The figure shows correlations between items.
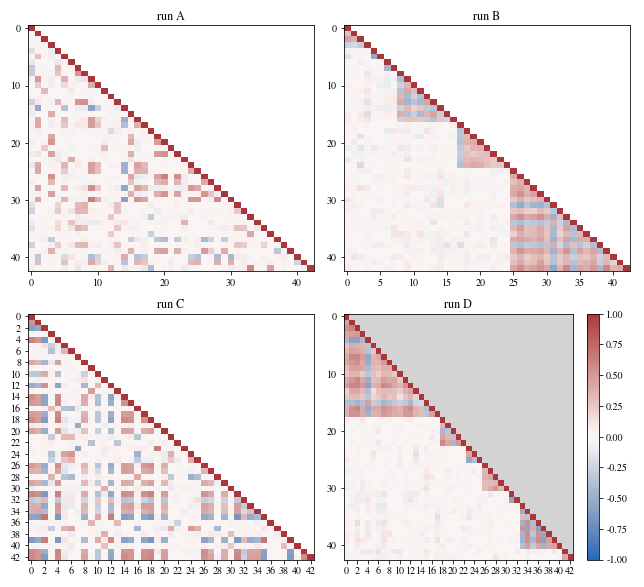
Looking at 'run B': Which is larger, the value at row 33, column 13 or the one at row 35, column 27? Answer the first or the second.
the second
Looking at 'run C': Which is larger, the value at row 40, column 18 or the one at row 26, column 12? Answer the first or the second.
the first
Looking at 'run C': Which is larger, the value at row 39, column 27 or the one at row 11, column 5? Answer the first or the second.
the second
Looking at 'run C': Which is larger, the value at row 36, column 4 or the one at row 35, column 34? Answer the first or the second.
the first
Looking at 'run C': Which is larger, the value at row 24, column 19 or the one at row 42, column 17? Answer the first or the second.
the second
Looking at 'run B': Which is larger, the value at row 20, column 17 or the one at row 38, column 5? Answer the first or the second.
the second
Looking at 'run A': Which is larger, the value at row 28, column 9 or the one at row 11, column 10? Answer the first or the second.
the first
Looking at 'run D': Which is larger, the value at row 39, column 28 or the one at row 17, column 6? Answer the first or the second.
the second
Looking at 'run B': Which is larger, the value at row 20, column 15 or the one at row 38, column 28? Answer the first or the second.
the first
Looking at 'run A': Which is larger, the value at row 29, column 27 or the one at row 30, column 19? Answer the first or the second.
the first
